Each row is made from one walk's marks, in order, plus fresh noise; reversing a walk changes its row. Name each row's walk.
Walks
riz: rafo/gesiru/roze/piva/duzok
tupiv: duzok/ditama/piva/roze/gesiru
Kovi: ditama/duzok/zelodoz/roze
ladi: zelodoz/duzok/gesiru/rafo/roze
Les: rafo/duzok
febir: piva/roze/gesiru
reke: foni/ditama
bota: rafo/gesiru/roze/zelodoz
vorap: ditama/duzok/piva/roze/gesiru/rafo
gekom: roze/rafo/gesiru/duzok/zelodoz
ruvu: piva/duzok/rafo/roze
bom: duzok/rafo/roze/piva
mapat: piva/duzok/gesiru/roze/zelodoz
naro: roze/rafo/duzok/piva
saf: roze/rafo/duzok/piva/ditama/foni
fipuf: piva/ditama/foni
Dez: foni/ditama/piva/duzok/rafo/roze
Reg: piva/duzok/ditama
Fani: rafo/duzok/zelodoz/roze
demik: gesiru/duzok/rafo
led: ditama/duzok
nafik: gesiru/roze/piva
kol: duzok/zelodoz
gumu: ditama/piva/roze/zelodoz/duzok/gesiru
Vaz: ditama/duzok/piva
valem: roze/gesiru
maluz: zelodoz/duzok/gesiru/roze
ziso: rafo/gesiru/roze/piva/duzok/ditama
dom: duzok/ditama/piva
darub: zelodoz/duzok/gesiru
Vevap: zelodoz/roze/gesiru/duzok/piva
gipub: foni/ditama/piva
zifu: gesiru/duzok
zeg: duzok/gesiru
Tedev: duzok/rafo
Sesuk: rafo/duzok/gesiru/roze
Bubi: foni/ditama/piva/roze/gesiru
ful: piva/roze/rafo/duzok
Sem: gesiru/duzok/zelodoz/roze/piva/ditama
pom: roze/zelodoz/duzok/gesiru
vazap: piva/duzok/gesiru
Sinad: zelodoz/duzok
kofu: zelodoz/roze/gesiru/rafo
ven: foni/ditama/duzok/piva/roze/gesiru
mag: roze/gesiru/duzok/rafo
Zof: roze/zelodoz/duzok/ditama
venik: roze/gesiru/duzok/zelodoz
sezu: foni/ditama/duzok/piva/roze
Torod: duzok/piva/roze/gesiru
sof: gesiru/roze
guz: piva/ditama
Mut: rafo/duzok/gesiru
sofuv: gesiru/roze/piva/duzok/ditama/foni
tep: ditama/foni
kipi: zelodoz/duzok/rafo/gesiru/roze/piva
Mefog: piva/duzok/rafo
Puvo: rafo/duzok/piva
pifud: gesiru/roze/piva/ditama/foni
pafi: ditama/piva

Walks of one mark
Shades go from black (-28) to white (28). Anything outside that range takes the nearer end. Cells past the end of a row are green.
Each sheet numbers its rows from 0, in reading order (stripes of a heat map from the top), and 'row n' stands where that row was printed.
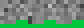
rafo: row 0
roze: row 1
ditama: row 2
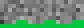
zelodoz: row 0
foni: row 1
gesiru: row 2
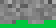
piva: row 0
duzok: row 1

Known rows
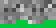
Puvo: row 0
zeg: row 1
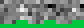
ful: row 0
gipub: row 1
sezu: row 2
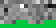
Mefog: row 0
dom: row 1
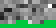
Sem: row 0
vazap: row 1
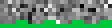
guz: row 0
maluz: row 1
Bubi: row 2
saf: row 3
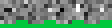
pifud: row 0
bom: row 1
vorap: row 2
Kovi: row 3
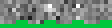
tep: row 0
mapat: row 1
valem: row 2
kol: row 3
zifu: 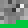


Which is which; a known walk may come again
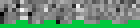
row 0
Vevap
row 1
Kovi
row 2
naro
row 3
kol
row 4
Tedev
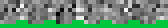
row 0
darub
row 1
bom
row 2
kipi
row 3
febir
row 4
fipuf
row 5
Sinad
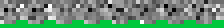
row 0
Mut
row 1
riz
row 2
zeg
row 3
tupiv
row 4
pifud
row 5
Bubi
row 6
Dez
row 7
Fani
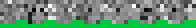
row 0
Vaz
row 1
ladi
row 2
tep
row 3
ruvu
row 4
Mefog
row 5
ziso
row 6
Torod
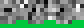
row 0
saf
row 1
kofu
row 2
vorap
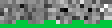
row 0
reke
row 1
nafik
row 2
sofuv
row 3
Sesuk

